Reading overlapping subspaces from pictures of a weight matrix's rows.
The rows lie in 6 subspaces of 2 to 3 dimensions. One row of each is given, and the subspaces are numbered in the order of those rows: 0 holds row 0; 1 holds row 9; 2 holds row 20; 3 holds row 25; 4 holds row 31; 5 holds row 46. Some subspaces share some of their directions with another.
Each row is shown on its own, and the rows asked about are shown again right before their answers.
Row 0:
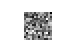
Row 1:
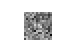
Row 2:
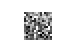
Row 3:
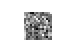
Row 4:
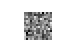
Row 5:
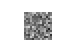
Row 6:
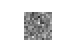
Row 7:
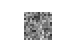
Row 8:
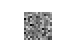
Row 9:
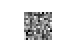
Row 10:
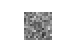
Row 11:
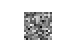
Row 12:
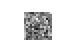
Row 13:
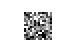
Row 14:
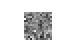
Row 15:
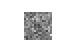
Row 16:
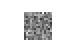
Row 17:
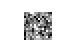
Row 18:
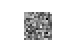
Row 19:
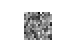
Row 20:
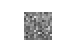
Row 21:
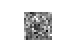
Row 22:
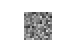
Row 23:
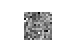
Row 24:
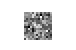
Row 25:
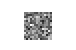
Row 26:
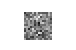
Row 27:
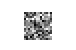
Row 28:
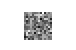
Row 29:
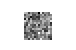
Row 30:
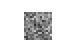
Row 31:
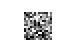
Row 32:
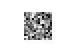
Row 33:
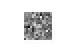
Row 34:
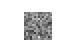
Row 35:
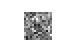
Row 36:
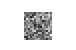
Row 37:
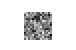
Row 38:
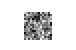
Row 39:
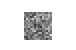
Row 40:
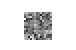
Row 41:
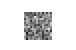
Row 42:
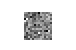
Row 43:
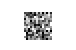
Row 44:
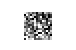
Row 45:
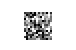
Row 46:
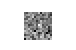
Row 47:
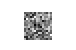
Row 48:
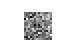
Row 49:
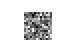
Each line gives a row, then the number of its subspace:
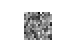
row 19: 5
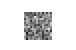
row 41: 1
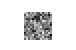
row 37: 5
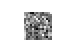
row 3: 0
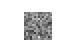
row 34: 0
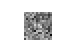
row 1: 5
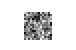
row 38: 5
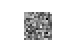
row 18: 0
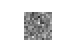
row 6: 4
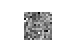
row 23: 3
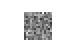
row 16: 1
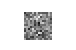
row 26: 4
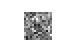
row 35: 0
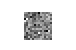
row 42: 3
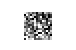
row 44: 2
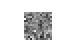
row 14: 5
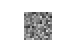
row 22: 2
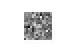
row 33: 2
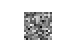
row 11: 3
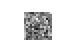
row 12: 0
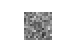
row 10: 3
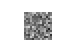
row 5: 2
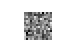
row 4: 1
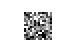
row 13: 4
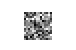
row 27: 5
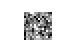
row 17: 0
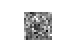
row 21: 0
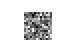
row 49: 2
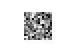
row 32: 4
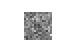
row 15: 0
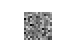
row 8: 3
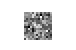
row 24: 2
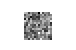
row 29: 5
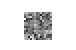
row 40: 5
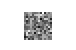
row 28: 1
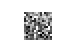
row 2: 2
